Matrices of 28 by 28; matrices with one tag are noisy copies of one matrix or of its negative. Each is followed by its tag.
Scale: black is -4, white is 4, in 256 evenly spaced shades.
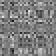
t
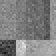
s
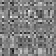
t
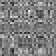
t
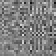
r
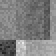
s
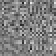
r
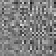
r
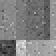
s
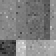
s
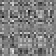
t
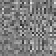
r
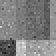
s
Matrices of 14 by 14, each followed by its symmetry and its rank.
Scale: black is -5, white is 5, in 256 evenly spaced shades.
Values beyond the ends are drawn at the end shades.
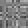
antisymmetric, rank two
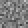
neither, full rank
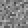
neither, full rank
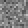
neither, full rank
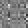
neither, rank two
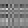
neither, rank one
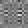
neither, rank two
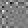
antisymmetric, rank two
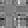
antisymmetric, rank two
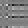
neither, rank one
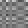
neither, rank one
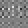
neither, rank two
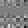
neither, rank two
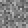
neither, full rank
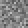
neither, full rank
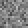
neither, full rank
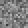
neither, full rank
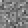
neither, full rank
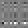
neither, rank one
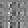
neither, rank two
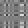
neither, rank one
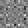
antisymmetric, rank two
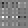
neither, rank one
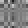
neither, rank one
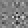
antisymmetric, rank two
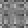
antisymmetric, rank two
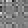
antisymmetric, rank two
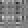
antisymmetric, rank two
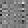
neither, rank two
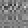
neither, rank two
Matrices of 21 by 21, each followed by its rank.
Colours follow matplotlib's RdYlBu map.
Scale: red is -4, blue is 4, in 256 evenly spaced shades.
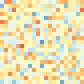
full rank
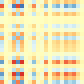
one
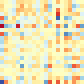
three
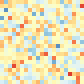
full rank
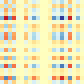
one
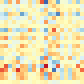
three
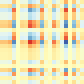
one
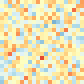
full rank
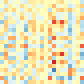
three
